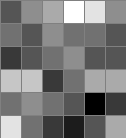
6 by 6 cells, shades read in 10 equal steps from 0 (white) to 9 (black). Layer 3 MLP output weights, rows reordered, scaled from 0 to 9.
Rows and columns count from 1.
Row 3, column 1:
7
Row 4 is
2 2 7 5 3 3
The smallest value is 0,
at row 1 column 4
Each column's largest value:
7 6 7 8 9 7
